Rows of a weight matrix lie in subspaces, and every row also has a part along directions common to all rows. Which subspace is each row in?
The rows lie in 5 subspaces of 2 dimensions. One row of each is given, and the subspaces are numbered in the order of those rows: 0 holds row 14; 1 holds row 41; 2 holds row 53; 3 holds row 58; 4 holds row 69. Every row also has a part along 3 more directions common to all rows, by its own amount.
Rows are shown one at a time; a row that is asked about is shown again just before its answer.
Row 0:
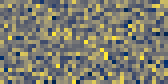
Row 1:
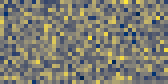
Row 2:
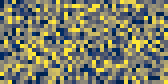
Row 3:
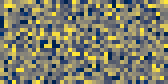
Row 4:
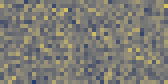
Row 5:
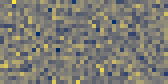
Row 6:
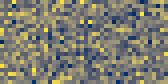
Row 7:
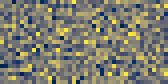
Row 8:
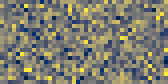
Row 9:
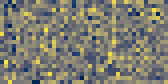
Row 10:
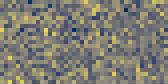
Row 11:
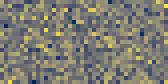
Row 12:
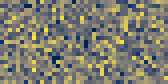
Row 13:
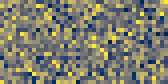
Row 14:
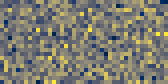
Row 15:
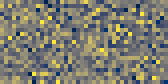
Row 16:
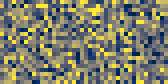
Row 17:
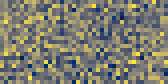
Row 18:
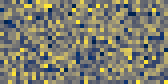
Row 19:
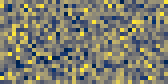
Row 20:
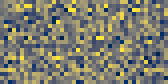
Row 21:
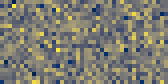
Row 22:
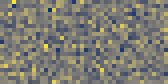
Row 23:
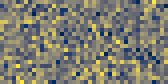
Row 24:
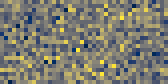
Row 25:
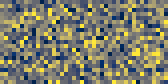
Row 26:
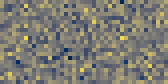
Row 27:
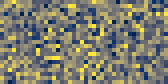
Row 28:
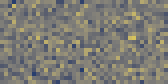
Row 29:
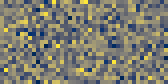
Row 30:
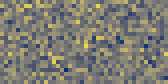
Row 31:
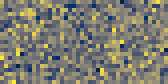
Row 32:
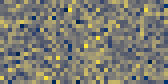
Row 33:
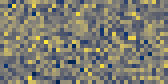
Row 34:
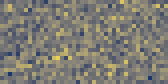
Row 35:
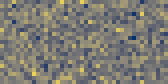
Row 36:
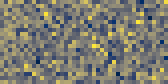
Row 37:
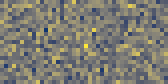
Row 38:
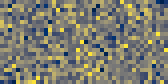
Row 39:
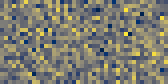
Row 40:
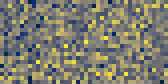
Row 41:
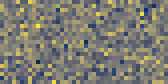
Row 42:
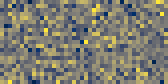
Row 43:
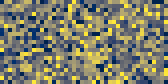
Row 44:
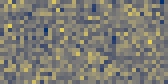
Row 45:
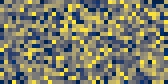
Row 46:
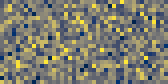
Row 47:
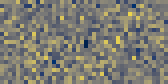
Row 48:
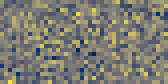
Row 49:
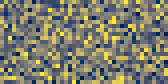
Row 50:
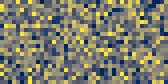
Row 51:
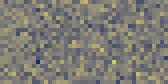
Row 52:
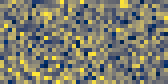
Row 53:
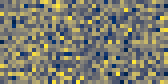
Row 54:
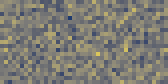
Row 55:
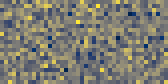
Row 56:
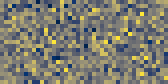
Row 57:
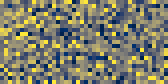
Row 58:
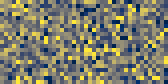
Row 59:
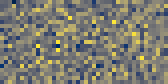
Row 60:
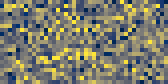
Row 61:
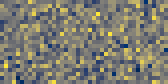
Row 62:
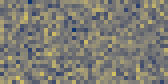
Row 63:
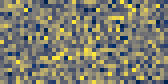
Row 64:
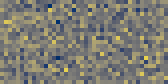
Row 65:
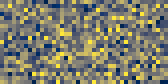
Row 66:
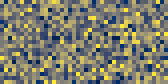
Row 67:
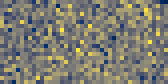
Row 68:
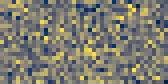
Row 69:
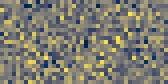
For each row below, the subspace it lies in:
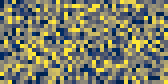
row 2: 3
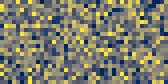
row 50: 1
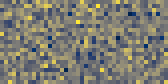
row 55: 4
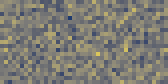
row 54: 2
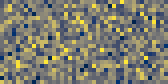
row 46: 3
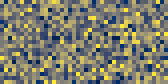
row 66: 0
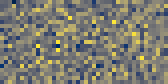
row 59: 2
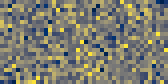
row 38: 0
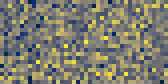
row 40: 1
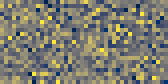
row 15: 3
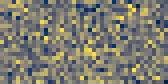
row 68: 3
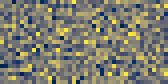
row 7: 2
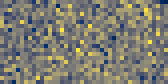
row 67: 0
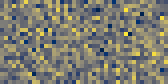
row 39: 4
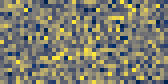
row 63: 3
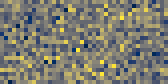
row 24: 4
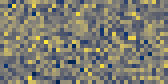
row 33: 2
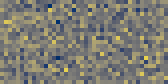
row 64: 4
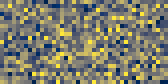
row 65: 3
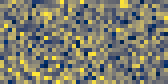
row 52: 2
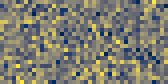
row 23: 1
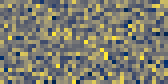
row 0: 0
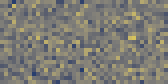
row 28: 2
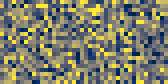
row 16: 4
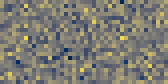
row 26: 3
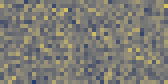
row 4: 1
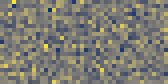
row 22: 2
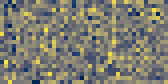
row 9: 0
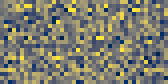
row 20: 4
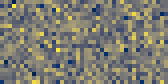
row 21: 2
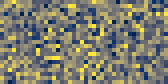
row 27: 2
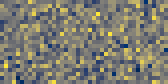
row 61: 1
